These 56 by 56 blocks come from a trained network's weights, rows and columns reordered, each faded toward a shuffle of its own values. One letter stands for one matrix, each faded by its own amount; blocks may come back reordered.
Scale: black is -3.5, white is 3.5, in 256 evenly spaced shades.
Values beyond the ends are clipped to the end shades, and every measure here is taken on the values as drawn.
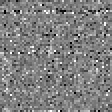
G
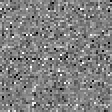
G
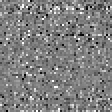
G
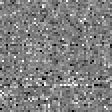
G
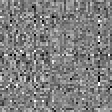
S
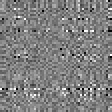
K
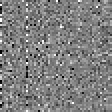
S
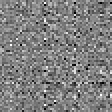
S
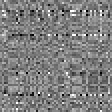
K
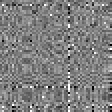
K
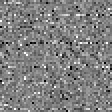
G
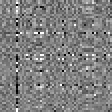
K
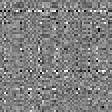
K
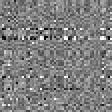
K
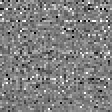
G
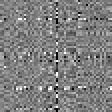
K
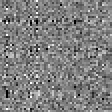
S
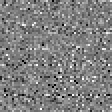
G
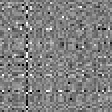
K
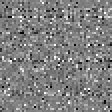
G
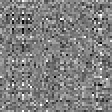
S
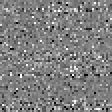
G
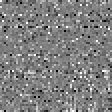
G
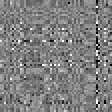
K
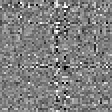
S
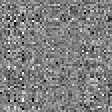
S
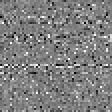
G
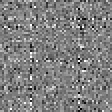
S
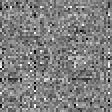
S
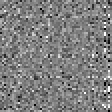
S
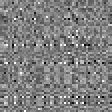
K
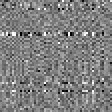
K
